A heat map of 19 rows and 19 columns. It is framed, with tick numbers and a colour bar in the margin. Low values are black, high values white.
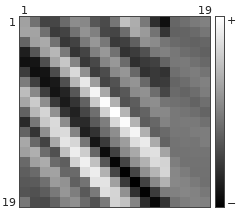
The halves do not mirror each other. The middle right is the smoothest part. The right part is calmer, past a seam about 80% of the way across. The ninth with the highest average is the centre.
